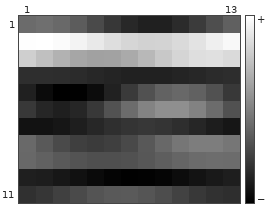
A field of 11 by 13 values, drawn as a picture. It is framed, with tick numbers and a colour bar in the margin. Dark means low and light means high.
Grain: streaks across. Ninth with the lowest average: middle left. Calmest part: middle left.
